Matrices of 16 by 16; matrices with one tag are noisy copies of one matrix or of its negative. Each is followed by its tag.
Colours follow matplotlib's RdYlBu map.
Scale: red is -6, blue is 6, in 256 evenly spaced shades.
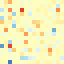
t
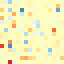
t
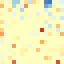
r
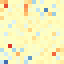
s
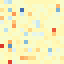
t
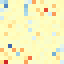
s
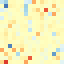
s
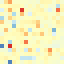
t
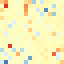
s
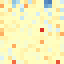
r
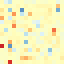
t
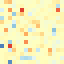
t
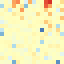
r
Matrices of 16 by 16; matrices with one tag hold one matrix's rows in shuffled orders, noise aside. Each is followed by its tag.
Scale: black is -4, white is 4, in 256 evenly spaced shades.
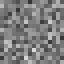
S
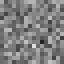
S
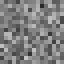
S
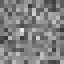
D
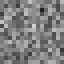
S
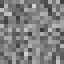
S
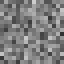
S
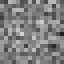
D
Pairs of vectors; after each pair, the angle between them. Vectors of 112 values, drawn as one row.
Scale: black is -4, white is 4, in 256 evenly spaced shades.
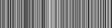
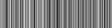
partly opposed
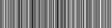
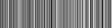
orthogonal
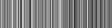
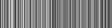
partly aligned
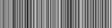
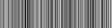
partly aligned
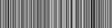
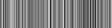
orthogonal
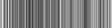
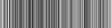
nearly parallel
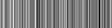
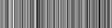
nearly parallel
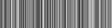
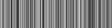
nearly opposite
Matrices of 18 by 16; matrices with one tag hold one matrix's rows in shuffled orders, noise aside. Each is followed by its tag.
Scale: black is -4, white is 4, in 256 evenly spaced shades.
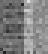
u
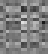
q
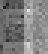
u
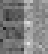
u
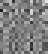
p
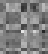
q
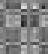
q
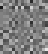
p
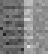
u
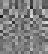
p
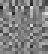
p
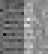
u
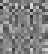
p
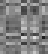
q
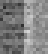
u
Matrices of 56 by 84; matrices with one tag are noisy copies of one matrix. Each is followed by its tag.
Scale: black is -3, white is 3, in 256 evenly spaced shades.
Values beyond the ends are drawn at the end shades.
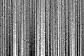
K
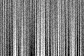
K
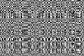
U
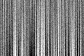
K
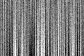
K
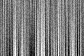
K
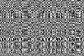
U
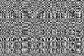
U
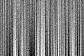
K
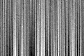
K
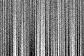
K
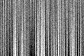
K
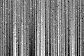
K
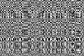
U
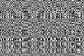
U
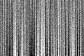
K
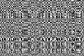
U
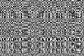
U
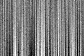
K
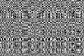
U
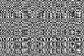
U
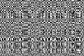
U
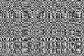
U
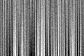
K
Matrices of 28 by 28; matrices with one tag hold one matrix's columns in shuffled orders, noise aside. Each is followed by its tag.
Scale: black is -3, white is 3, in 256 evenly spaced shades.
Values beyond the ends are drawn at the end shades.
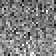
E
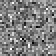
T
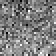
E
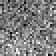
E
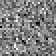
T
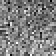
E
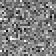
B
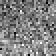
E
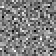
B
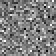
B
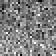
E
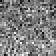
E
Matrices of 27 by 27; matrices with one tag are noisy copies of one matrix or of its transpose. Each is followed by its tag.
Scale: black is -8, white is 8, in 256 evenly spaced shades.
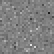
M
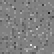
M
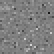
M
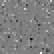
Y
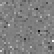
Y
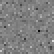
Y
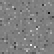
M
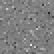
M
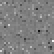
Y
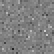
M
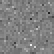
M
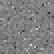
M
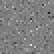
M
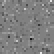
Y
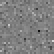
Y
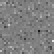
Y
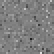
Y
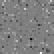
Y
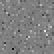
M
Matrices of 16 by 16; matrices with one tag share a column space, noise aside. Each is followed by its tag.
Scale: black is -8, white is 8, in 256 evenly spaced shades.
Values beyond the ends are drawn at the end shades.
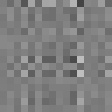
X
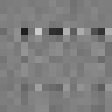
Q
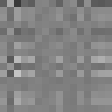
X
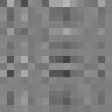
X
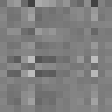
X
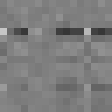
Q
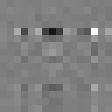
Q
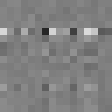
Q
